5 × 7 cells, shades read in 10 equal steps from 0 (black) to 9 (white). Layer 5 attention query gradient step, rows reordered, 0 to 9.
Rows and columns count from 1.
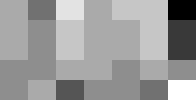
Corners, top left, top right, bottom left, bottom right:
6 0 5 9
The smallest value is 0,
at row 1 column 7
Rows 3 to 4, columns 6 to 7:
7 2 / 6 5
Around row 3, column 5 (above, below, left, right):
6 5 6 7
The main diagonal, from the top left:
6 5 7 6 5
